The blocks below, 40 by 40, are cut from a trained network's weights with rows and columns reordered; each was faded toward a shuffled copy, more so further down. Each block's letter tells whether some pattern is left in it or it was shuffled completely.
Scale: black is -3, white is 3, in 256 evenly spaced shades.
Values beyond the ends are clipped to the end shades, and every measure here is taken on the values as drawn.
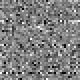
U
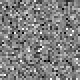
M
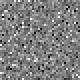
M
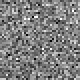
M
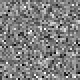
M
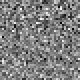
U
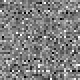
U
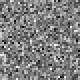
M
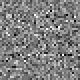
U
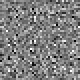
U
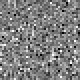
M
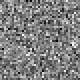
M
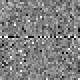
U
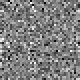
U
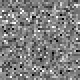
M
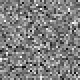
M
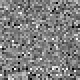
U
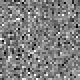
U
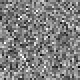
M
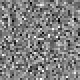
U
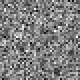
M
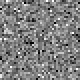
M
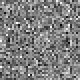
U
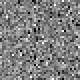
U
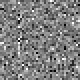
U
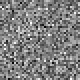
M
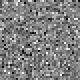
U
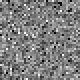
M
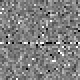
U
